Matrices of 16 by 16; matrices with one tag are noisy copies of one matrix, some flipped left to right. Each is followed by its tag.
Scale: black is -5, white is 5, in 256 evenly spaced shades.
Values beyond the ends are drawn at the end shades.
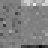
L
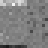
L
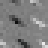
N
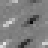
N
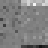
L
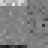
L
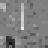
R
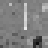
R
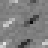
N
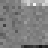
L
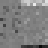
L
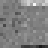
L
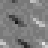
N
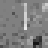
R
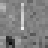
R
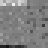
L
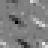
N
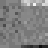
L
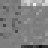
L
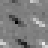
N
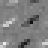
N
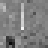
R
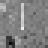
R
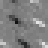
N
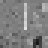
R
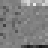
L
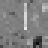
R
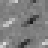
N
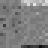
L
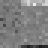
L
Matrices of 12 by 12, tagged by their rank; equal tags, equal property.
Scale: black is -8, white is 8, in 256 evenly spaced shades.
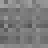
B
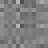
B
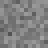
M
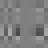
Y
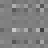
Y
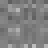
B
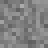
M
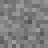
M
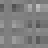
Y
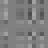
Y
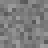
M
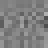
B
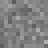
M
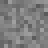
M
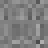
B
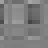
Y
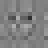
B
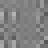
B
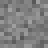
M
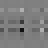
Y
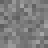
M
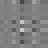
Y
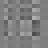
Y
